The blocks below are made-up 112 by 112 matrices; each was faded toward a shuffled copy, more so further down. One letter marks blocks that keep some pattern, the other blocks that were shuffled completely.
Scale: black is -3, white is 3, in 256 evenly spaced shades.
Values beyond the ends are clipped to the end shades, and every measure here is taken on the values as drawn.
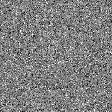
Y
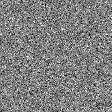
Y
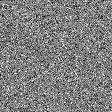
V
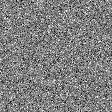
V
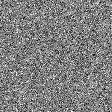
V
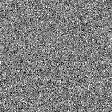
Y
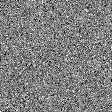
V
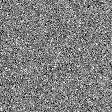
V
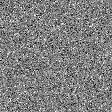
V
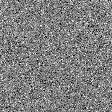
V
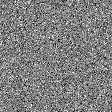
V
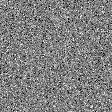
V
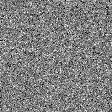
V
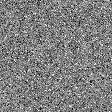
V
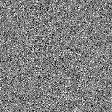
Y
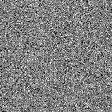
Y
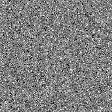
Y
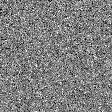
V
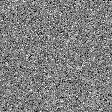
V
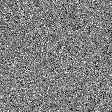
V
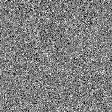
Y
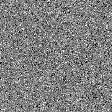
Y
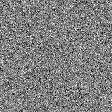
Y
